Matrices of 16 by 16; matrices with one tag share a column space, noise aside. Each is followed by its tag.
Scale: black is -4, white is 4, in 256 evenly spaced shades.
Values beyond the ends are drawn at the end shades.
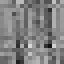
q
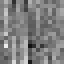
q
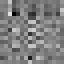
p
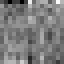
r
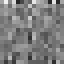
r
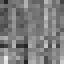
q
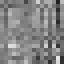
q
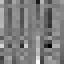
q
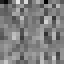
r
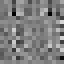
p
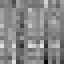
q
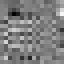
p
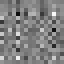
p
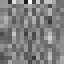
r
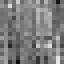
q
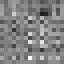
p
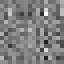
p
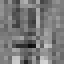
q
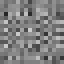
p
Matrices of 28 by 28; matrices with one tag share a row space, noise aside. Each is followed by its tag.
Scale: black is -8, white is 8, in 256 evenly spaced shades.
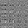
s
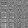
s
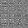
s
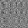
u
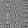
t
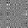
t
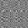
u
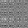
s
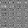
s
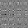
s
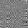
t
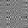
t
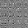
s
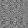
u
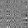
t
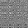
s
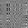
t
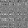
s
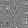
t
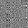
t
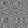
u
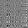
t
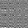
s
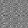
u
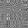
t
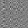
u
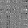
t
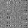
t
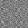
u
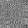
t
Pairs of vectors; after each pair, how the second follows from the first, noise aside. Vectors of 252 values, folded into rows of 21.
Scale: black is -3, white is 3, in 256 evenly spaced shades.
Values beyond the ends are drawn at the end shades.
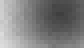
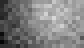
negated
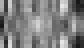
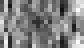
negated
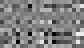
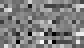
copied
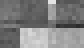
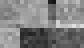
negated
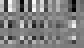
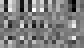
copied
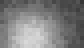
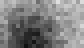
negated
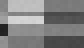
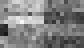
copied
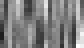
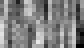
negated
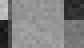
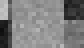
copied
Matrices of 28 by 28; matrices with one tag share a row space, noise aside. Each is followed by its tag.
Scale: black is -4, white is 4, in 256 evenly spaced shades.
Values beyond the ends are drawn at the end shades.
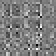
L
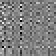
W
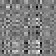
L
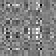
L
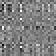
W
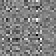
L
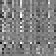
W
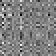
W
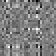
L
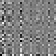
W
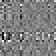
W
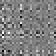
W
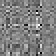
L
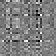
L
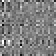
W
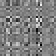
L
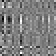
W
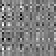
W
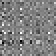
W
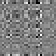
L
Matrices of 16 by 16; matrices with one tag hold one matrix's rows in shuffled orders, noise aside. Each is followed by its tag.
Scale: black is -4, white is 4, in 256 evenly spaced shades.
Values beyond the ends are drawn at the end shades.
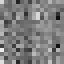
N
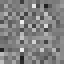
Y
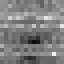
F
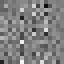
Y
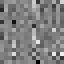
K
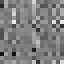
K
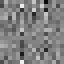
Y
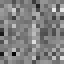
K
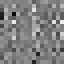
K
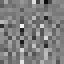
Y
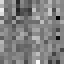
N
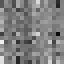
N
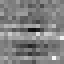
F
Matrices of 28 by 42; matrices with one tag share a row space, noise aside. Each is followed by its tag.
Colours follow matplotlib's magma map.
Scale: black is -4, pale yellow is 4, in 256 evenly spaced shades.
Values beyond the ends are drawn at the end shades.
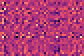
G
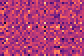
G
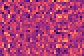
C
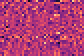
G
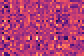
C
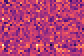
C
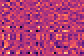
C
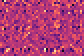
G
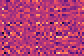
C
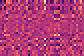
G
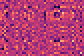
G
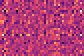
G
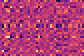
C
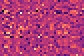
C
